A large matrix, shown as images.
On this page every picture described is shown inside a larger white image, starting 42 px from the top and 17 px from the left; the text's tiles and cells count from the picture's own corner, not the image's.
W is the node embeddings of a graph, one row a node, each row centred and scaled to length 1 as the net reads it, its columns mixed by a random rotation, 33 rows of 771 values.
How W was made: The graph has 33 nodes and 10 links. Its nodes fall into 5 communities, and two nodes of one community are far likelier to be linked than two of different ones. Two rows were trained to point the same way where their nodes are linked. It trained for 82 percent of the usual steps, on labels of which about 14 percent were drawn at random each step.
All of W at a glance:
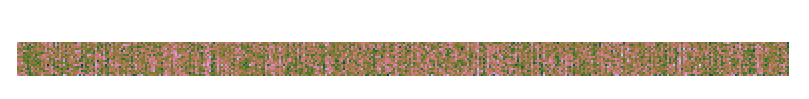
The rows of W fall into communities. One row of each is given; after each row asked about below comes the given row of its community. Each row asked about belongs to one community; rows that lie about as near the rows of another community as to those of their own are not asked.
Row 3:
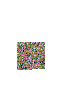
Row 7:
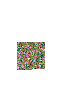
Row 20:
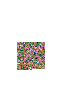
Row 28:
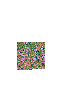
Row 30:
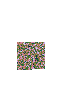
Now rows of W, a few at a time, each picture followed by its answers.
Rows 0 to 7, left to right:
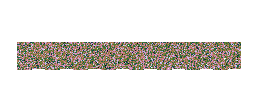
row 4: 7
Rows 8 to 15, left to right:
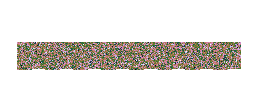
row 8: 3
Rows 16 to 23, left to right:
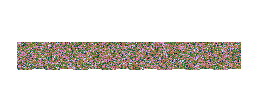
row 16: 28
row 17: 20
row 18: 7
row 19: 28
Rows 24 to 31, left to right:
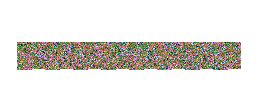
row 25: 28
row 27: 30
